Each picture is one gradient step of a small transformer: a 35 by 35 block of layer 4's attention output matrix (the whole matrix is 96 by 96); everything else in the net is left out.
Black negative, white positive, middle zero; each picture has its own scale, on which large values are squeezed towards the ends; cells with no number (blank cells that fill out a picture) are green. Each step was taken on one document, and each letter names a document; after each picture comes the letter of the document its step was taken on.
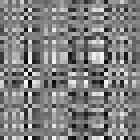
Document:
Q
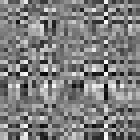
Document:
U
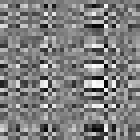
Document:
U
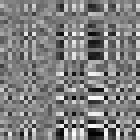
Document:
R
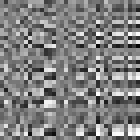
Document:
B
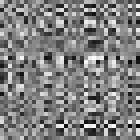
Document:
R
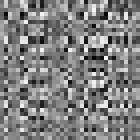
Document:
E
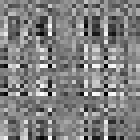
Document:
U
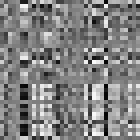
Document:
E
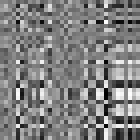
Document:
E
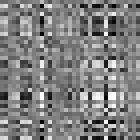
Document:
U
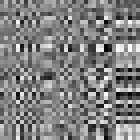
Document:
Q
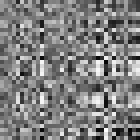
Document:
E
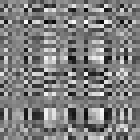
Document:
Q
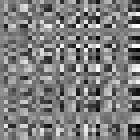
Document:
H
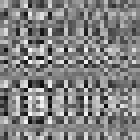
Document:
U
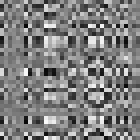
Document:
Q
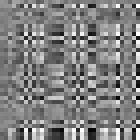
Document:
R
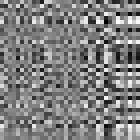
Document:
B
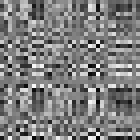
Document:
B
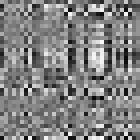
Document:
Q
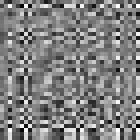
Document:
R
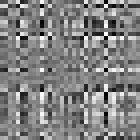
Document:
U
